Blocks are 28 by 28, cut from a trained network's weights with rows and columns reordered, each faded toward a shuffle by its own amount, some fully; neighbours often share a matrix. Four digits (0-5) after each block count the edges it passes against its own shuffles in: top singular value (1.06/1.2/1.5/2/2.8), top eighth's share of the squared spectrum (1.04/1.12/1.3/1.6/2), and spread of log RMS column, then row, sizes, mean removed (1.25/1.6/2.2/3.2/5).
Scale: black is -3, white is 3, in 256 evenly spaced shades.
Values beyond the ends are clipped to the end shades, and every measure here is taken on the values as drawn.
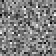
1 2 0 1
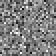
0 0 0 0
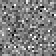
0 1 0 0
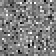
0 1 0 0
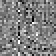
3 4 1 0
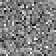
1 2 0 0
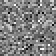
2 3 0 1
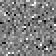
0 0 0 0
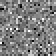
0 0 0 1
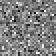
1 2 0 0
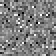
0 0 0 0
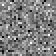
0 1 0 0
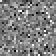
0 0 0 0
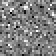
1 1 0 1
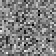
1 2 0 0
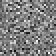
2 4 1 2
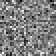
2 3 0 0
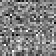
2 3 1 1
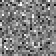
1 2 0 0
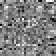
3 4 1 2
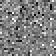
0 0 0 0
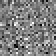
2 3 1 1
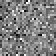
0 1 0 1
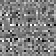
2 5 1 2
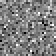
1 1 0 0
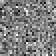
3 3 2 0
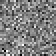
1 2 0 1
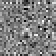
2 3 1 1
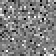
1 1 0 0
